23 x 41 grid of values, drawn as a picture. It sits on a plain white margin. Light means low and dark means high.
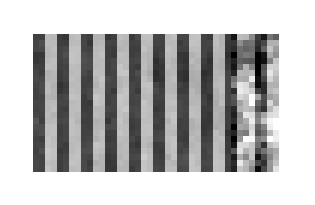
No overall slope runs across the table. Stripes running up and down repeat 10 times from left to right. A vertical seam about 80% of the way across splits the table, and the left part is calmer. The values fall into two levels. The grain runs up and down.
